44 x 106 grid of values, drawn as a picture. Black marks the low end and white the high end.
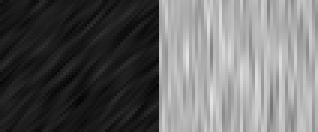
It is made of 1 by 2 panels. Panel 1,1: very low, slanting up to the right, faint in contrast. Panel 1,2: high, streaked downward.
